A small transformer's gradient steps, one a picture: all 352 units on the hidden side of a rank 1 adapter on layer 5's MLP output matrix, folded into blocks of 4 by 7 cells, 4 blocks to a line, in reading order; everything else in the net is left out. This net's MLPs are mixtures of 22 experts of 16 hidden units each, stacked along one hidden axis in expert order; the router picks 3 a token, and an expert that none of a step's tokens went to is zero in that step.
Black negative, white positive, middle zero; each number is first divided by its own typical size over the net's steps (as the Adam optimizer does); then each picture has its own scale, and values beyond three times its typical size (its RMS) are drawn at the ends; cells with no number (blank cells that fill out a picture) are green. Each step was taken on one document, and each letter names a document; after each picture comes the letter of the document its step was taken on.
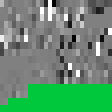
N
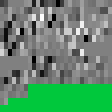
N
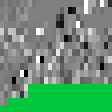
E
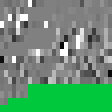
E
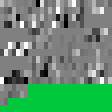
N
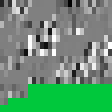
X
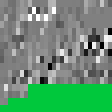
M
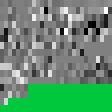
N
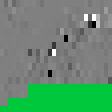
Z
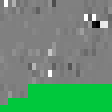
Z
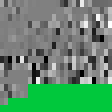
X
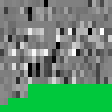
M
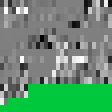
M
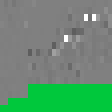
Z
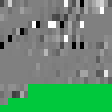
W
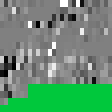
X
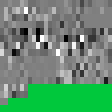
M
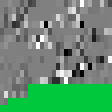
M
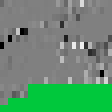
W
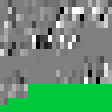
N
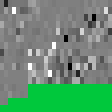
Z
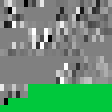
N
